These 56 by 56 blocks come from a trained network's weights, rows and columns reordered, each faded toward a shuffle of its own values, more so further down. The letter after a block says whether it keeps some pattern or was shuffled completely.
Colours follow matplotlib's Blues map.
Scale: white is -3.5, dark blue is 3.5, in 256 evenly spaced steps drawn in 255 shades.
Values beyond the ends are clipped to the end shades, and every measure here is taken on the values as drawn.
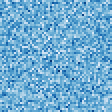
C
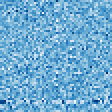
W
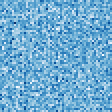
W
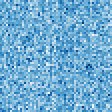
W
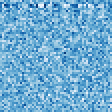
W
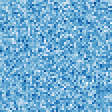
C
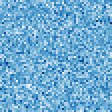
C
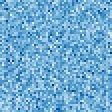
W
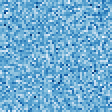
C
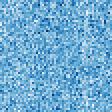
W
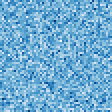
C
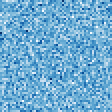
C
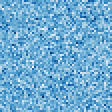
C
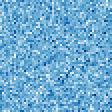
C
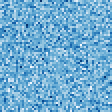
C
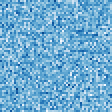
C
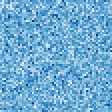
C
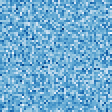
W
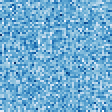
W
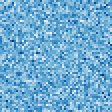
C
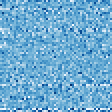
W
